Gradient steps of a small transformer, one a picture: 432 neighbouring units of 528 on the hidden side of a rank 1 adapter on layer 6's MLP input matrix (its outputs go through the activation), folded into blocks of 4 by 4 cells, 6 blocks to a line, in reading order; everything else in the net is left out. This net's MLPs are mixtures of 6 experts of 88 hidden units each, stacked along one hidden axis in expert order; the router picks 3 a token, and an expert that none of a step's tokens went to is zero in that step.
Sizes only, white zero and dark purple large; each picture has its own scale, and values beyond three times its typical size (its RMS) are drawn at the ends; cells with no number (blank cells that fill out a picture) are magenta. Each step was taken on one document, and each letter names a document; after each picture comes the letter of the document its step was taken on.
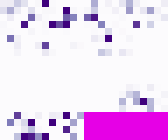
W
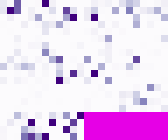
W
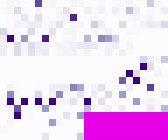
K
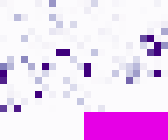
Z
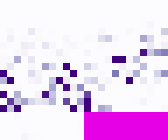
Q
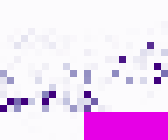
Q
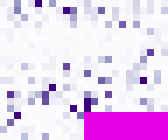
K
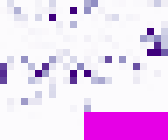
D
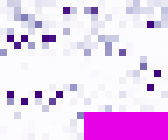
K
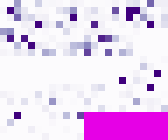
K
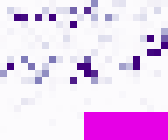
D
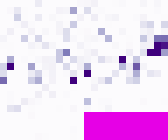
D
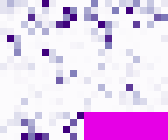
W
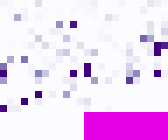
Z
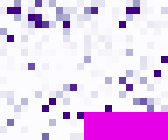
K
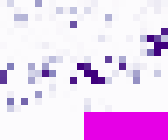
D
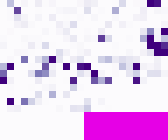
D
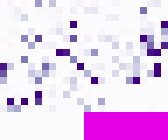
Z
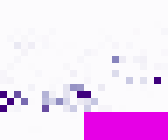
Q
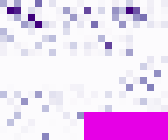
K
